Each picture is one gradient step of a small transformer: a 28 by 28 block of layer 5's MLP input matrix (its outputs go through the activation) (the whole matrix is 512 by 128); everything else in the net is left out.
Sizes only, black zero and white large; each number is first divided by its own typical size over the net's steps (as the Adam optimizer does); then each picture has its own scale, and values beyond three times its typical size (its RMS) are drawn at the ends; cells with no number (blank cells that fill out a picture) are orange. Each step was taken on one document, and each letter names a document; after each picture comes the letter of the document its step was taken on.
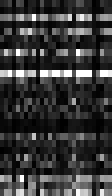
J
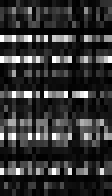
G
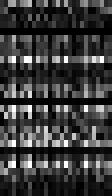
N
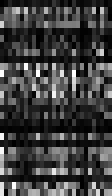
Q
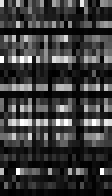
N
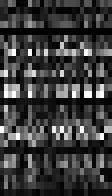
N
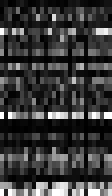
Q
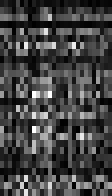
J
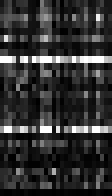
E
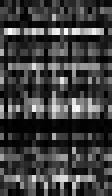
Q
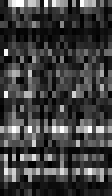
N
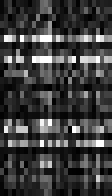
E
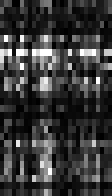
E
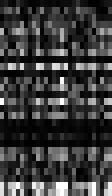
Q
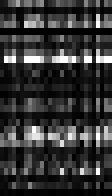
G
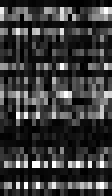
Q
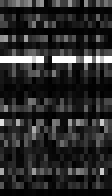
G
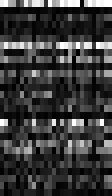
J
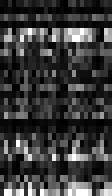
J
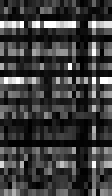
Q
